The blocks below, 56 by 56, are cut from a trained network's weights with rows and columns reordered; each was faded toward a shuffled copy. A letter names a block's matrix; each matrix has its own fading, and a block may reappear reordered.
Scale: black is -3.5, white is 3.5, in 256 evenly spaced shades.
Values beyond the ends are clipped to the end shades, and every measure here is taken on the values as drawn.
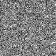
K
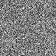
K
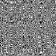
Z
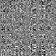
Z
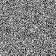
K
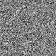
K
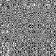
Z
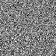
K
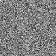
K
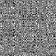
Z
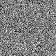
K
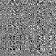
Z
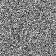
K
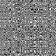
Z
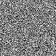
K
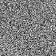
K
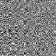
Z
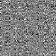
Z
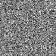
K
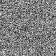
K
